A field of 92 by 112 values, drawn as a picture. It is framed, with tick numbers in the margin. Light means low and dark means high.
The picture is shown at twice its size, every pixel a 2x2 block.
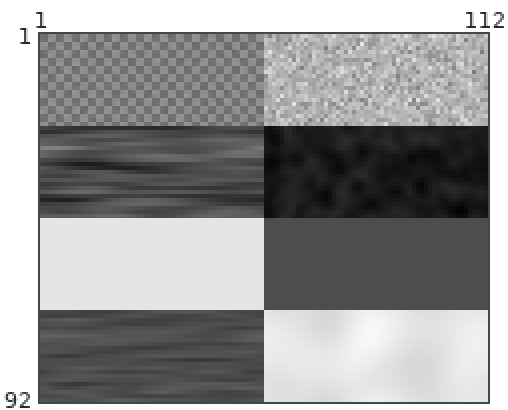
The table splits into 4 rows of 2 panels. Panel 1,1: middling, checkered. Panel 1,2: low, fine-grained. Panel 2,1: high, streaked across. Panel 2,2: very high, blotchy, faint in contrast. Panel 3,1: very low, flat. Panel 3,2: high, flat. Panel 4,1: high, streaked across, faint in contrast. Panel 4,2: very low, smooth, faint in contrast.
